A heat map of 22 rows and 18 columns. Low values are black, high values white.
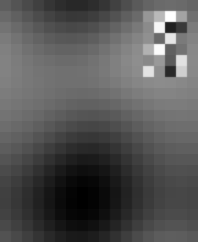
Ninth with the lowest average: bottom middle. Roughest part: top right. Stripes: none. Odd patch: rougher, in the top right. Ninth with the highest average: top right.
